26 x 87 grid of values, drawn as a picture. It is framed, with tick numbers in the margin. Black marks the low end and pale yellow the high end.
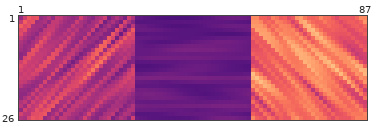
It is made of 1 by 3 panels. Panel 1,1: middling, slanting up to the right. Panel 1,2: low, streaked across, faint in contrast. Panel 1,3: high, slanting down to the right.
